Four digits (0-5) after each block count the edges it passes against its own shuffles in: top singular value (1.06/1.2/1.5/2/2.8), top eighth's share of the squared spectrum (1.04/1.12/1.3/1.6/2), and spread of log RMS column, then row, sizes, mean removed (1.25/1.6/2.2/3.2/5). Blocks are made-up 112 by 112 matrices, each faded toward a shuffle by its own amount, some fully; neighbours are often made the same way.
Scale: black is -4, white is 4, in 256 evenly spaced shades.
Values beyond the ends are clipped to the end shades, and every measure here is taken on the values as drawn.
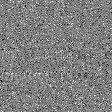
3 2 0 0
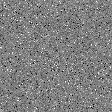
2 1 0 0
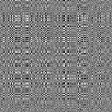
5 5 4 4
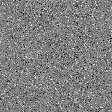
3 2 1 0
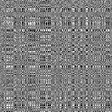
5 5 4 4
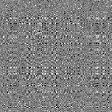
5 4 3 3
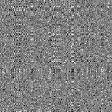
5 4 3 3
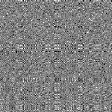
5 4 3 3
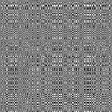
5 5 4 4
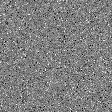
0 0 0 0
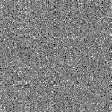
4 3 2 2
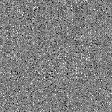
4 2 1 1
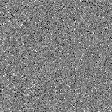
4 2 1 1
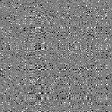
5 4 3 3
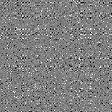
5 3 2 3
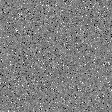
0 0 0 0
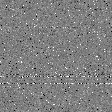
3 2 0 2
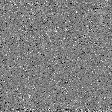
1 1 0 2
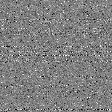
2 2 0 3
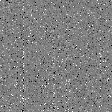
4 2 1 0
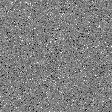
2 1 0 0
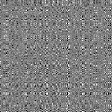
5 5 4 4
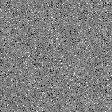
3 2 1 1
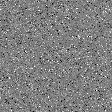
1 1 0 0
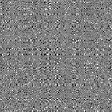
5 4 3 3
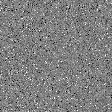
3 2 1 0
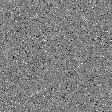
3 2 0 0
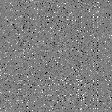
4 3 1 1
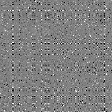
5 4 3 3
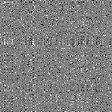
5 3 2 2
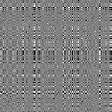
5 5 4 4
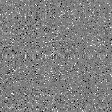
4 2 1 1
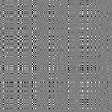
5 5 4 4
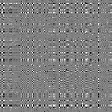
5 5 4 4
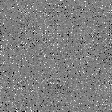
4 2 1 1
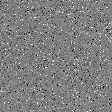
3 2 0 0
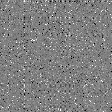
4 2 1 1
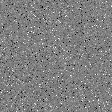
0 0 0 0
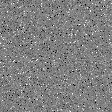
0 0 0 1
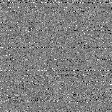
2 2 0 3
